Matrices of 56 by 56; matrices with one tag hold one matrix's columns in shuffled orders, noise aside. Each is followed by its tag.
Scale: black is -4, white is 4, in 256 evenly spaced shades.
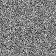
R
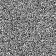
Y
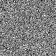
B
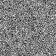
Y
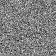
R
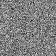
Y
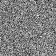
B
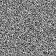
R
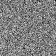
B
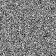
Y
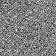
R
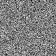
B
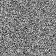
R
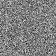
R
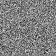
R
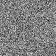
Y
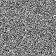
R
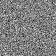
Y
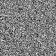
Y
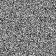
Y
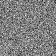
B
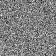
B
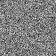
Y
